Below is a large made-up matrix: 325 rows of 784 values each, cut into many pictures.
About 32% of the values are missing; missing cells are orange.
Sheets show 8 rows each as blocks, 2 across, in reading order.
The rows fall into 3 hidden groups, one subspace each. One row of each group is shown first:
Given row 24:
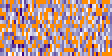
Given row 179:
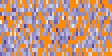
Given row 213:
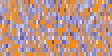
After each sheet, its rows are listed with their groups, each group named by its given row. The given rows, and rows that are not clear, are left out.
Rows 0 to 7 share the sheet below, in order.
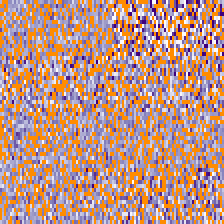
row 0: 179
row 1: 213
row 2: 179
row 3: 179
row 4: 179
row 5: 24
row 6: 24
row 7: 24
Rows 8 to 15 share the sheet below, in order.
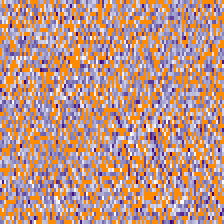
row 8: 213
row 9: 24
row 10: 179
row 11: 24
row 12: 213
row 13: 213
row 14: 179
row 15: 213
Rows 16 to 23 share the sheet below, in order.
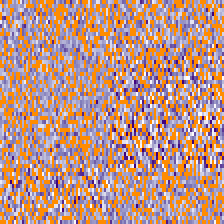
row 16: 179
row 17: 213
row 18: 179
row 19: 179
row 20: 179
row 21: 24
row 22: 213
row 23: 213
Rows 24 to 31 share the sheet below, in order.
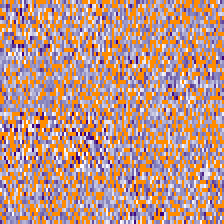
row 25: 179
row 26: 179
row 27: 179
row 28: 213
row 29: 213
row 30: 179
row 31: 24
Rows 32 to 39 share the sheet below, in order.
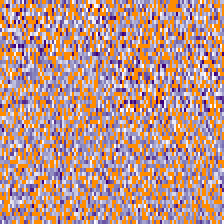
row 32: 24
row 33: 24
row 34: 24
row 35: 24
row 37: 213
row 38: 213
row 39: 213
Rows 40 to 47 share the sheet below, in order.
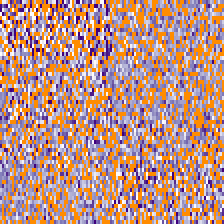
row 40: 179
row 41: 24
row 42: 24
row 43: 179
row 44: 213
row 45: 24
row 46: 24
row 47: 213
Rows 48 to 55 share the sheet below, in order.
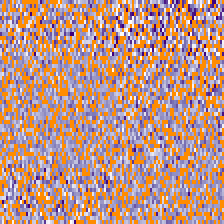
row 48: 213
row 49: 179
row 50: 213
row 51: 213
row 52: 24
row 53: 213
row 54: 213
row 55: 213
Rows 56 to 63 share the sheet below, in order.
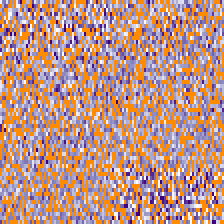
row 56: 179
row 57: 179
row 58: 179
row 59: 213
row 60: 179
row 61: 24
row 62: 179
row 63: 24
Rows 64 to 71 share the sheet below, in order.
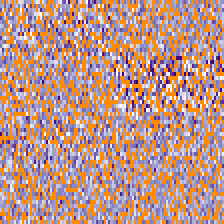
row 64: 213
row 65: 24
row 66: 213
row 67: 179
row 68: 179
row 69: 179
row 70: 24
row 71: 213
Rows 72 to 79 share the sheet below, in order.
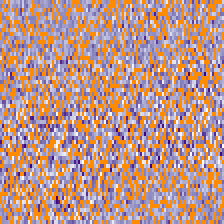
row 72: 24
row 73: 213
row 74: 24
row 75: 24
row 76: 179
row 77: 179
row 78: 179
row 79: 179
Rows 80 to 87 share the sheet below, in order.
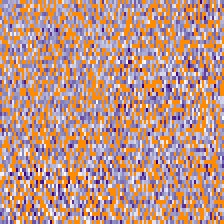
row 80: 179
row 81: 24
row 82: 179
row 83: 179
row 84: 213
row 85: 24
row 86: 213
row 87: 24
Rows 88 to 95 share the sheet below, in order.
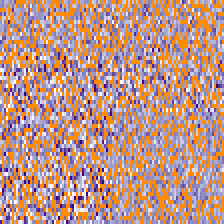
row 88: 213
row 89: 179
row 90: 213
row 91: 213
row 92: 179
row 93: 179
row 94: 179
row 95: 179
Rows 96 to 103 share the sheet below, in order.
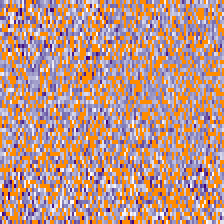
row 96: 24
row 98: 24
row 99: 213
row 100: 179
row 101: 24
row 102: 213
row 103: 24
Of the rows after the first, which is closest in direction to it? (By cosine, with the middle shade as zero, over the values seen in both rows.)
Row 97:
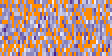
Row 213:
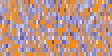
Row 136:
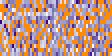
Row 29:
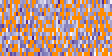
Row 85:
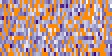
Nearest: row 213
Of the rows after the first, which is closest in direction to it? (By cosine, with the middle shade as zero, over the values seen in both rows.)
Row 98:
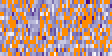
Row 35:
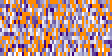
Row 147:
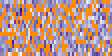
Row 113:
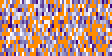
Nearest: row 113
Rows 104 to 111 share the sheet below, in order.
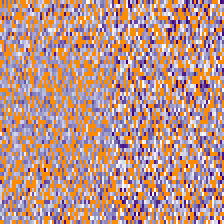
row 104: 24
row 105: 179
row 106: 24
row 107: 179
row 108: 179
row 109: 179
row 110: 213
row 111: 213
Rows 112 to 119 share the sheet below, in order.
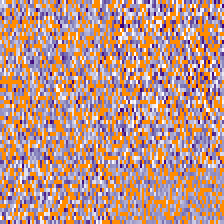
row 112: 213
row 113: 213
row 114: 179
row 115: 24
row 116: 24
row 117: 24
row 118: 24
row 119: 213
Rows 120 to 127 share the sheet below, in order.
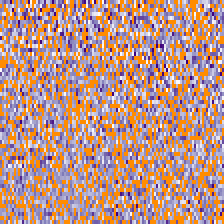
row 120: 213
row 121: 24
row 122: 213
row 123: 213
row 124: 24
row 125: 213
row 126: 24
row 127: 213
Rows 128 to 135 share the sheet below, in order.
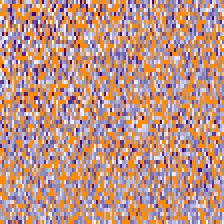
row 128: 213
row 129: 213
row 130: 213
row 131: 179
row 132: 179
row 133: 24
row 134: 24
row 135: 24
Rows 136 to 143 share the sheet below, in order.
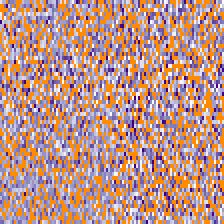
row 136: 179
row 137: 213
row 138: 179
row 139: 213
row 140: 179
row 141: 24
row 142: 179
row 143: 213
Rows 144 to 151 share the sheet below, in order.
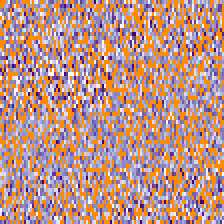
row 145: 213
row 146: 179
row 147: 24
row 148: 179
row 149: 213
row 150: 213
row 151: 213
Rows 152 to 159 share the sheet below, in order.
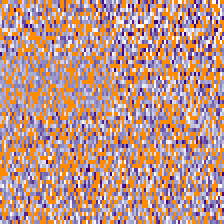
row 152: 179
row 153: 179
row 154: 24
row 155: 179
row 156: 24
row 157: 179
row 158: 24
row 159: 213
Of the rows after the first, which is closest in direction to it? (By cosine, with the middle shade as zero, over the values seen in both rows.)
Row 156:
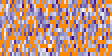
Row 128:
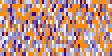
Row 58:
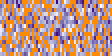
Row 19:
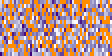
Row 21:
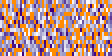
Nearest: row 128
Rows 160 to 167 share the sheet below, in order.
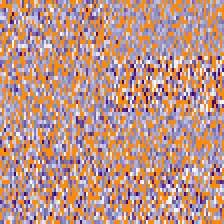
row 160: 24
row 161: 179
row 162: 179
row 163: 213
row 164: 179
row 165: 213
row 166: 179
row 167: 179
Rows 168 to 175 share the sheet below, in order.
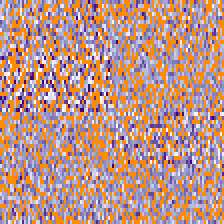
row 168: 24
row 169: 179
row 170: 213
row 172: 179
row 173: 179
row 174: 24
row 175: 24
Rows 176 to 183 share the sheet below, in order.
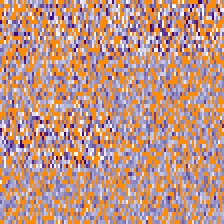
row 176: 179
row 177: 24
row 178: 179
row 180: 213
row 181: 213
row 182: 213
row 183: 179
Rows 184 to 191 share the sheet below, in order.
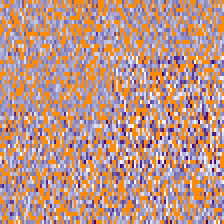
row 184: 24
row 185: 213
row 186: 179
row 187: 179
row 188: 213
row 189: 24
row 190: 24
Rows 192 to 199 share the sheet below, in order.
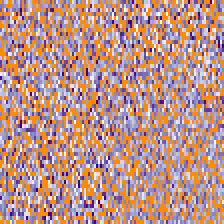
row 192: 24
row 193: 179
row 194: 179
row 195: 24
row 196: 24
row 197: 179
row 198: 24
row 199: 179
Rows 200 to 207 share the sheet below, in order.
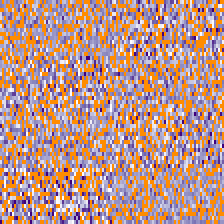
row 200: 179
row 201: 213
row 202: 24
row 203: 213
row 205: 179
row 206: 179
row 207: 213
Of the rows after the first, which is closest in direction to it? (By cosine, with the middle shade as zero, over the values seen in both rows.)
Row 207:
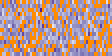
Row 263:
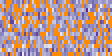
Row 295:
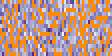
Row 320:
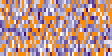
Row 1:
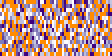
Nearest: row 1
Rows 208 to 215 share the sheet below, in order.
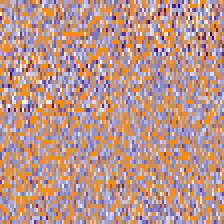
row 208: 213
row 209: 24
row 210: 24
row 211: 213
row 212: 213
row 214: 179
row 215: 213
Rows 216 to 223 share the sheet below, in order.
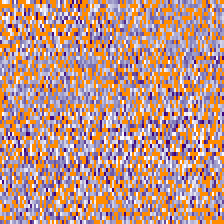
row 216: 213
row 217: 24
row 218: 179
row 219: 179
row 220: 213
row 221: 213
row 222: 179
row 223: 179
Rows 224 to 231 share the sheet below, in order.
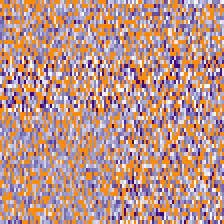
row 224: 213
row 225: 179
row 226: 24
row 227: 179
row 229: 213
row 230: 24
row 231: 24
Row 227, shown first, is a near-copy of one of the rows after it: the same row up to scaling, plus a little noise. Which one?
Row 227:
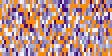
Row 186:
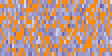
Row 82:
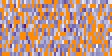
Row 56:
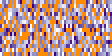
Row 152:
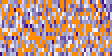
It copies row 152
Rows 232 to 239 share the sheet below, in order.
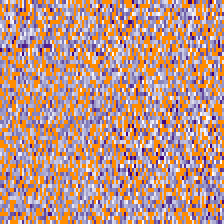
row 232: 24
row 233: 179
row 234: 24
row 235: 213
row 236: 213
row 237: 24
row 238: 24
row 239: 179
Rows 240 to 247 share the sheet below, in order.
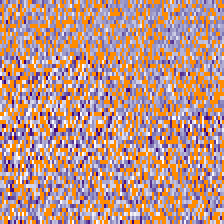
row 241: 213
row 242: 179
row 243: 179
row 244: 213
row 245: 24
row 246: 24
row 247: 24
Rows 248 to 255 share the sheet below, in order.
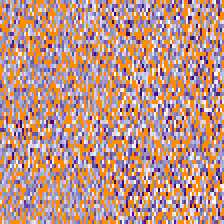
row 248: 24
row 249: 179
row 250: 179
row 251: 24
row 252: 24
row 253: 213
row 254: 213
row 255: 179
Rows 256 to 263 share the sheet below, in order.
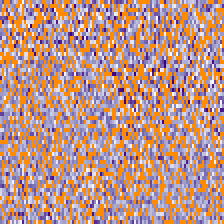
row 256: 213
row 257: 213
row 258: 179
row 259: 24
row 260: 213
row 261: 24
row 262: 24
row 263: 24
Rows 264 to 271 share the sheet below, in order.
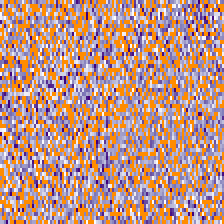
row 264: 179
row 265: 24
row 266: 213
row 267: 213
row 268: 179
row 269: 24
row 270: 213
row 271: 213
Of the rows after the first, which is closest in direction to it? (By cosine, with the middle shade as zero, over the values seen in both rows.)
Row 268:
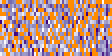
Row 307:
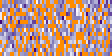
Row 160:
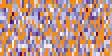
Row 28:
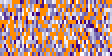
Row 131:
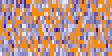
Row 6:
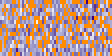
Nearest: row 307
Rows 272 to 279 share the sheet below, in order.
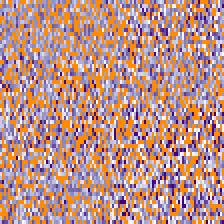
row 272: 179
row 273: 24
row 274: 179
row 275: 24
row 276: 24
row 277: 179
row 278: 213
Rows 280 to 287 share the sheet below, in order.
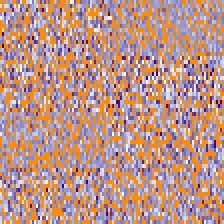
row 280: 213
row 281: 24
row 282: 24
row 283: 213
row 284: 179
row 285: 179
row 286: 179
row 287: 179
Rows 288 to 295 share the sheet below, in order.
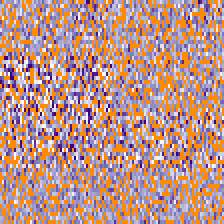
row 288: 24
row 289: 24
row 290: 24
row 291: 213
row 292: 213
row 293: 24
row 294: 179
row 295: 213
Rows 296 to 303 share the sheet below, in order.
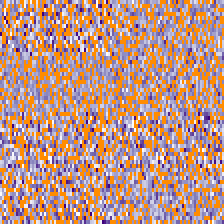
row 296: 179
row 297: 179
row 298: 213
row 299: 179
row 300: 24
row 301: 24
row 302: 213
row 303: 24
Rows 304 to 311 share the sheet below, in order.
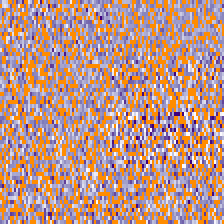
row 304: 213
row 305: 24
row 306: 24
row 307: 179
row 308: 213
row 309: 179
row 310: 24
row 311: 213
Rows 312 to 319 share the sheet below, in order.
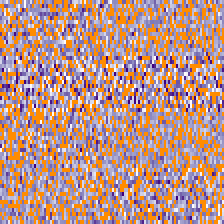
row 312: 179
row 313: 213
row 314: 179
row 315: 213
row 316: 213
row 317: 24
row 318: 24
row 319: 179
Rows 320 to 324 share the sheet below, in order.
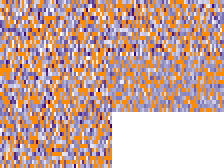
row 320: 24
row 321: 24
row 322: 24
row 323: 213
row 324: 213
